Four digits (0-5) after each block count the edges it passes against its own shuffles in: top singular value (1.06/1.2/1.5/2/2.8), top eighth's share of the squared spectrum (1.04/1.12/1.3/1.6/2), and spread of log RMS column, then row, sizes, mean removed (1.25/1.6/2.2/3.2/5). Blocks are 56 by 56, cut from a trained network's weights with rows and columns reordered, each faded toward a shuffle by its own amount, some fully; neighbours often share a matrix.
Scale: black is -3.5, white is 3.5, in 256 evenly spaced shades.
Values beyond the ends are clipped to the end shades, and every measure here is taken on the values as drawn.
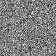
0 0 0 0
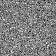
0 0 0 0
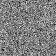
0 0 0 0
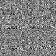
3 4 1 2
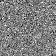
0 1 0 0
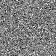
0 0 0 0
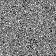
0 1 0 0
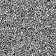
2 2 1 0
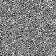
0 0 0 0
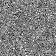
0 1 0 0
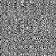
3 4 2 2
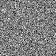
1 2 0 0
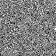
1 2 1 0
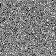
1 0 0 0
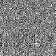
3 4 1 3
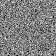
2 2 0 0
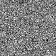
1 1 0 0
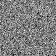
1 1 0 0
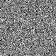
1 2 0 1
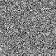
3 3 1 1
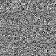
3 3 1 2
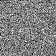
1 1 0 0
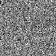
2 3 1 1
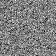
1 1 0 0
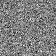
1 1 0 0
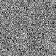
3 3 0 2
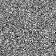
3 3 0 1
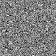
2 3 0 1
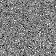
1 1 0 0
